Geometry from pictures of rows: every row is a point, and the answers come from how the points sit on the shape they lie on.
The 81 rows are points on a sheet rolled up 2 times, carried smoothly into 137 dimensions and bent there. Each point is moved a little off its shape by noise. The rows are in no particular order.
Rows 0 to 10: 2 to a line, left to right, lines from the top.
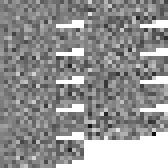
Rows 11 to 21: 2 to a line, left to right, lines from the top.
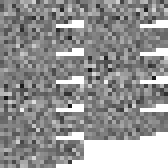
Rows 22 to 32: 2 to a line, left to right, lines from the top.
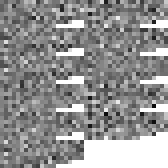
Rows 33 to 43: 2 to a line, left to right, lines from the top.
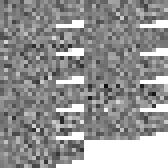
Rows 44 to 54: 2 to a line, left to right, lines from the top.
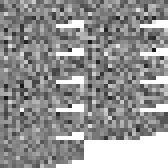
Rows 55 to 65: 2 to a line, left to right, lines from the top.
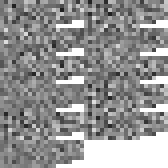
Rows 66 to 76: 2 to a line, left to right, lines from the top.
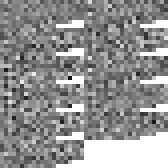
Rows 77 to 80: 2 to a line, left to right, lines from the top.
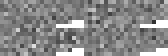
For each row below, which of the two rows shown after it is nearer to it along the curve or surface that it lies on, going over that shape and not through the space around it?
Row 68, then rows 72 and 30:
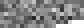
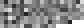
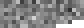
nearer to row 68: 72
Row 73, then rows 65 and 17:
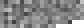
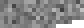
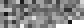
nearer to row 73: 65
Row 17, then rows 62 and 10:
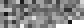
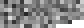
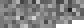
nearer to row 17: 62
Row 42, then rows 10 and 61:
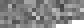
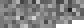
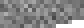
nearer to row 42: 61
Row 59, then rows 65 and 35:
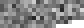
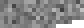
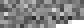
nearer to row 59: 35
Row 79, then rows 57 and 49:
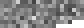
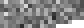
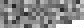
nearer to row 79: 57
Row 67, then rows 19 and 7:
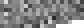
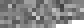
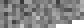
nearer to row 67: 7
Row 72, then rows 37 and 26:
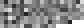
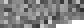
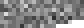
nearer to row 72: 26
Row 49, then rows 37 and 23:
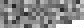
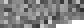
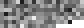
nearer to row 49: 23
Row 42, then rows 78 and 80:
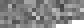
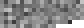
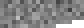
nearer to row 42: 78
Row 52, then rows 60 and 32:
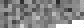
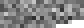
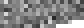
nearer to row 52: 32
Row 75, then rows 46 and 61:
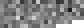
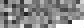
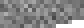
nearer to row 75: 61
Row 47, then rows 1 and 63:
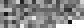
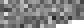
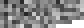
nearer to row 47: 63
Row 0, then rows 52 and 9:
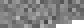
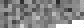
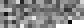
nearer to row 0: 52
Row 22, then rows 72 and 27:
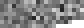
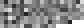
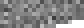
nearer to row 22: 72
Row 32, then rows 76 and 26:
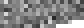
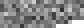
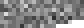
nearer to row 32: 26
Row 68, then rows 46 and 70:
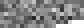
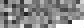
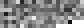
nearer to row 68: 46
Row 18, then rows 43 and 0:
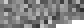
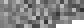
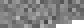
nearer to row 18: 43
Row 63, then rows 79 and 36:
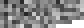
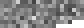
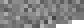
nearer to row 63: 79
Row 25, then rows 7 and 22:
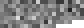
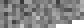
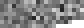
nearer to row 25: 7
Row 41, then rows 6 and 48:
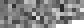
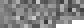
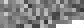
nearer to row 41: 48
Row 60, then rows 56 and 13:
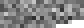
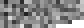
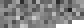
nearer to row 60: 56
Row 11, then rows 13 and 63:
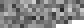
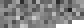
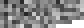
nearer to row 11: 63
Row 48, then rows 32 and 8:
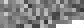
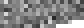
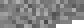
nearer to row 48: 32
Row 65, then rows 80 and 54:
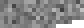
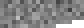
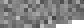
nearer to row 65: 54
